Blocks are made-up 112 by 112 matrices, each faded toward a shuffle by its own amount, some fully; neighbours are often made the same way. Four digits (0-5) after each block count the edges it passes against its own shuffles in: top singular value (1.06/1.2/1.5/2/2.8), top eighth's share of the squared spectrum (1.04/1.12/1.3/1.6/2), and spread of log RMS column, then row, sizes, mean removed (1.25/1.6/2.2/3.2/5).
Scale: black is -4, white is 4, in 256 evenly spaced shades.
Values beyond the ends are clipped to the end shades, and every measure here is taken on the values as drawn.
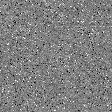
2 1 0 0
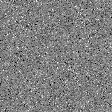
0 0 0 0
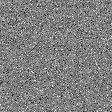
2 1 0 0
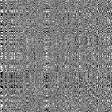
5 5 4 3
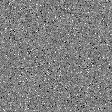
2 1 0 0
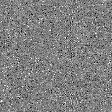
3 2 1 0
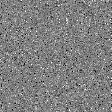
3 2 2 0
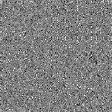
4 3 2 1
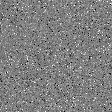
0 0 0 0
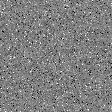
0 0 0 0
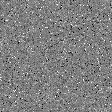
0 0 0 0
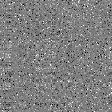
4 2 1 1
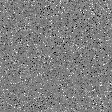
1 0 0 0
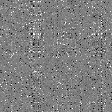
4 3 2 1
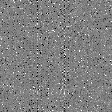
4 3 2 0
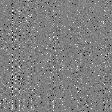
4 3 2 1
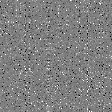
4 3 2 1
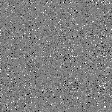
1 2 2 2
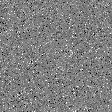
1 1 0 0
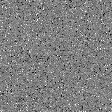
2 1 0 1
